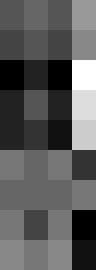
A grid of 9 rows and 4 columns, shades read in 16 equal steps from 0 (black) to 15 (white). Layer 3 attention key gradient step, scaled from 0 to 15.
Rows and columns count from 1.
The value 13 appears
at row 4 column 4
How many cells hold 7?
6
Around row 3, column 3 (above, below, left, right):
4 2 2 15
